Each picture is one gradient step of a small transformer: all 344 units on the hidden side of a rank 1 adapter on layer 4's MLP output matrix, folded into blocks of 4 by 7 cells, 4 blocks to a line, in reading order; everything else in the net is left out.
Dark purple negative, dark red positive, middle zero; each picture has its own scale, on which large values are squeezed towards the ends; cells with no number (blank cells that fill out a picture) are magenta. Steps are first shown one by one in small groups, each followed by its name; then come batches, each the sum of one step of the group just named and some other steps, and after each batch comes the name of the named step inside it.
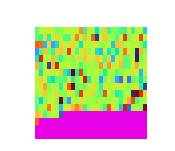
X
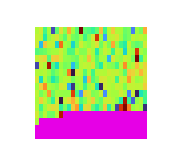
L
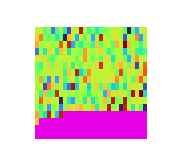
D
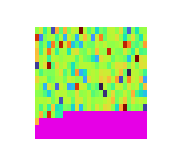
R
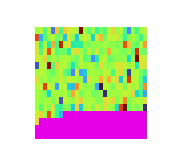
R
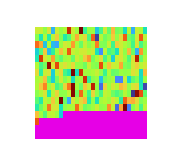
X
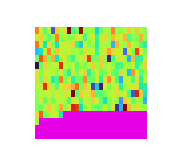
X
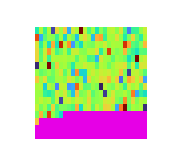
R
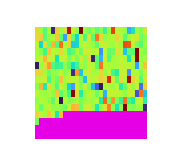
D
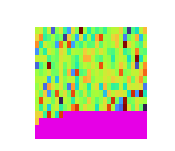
D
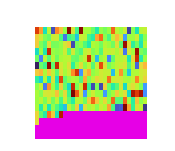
D
